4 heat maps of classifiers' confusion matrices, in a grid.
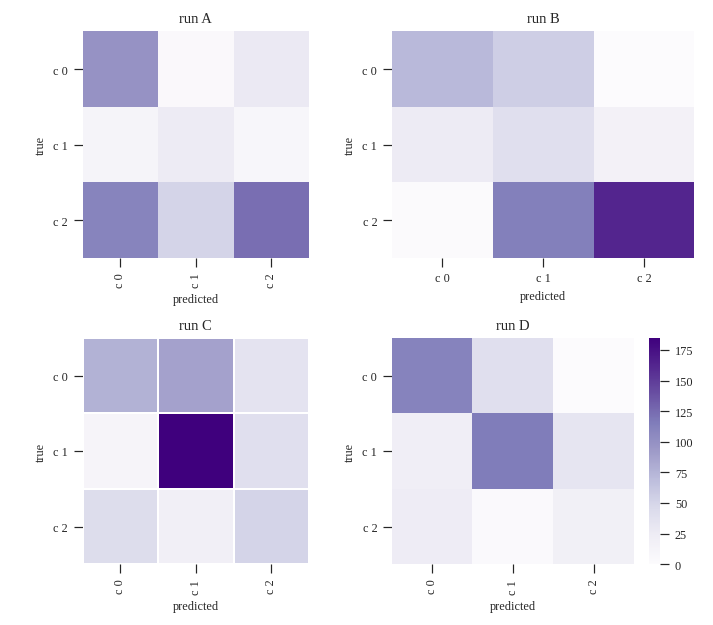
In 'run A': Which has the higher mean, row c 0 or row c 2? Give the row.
c 2
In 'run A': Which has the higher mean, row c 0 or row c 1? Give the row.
c 0
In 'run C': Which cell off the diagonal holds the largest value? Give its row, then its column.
c 0, c 1
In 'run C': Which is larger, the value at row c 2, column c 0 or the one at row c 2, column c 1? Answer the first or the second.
the first
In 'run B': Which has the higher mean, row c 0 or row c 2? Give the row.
c 2
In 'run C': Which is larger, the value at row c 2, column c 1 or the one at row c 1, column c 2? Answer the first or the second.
the second
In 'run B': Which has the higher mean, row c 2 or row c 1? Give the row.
c 2
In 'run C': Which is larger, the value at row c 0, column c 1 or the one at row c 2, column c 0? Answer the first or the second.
the first
